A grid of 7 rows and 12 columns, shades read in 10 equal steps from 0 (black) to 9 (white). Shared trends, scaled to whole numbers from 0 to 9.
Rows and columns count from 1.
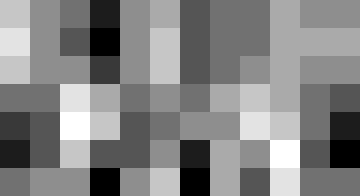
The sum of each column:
33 30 41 19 30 41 19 35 36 48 31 24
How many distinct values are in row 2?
7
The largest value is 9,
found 2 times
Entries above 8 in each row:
0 0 0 0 1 1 0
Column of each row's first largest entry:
1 1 1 3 3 10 10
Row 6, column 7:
1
